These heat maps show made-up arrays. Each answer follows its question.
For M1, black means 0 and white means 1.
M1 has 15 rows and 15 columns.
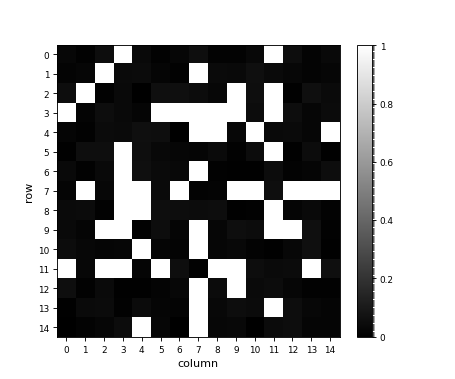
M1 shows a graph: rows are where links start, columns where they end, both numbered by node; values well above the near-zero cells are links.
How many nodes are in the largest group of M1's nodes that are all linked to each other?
3
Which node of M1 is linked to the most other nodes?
node 7
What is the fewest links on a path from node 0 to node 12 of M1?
3
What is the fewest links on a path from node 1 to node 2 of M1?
1
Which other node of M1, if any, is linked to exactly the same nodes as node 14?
node 10
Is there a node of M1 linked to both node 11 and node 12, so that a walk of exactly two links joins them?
yes
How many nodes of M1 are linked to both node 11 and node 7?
3
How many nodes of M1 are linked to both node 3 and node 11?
4
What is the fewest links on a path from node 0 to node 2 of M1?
2
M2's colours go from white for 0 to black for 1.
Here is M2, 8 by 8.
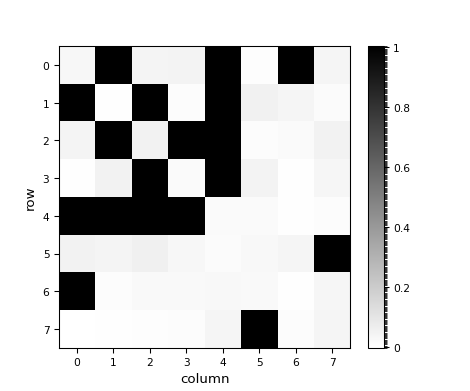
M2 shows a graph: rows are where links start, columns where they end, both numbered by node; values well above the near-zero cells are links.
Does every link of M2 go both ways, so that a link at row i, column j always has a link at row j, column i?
yes
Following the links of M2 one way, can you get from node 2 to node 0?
yes
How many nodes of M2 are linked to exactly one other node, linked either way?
3
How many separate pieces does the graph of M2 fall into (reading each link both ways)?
2
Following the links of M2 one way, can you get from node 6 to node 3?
yes
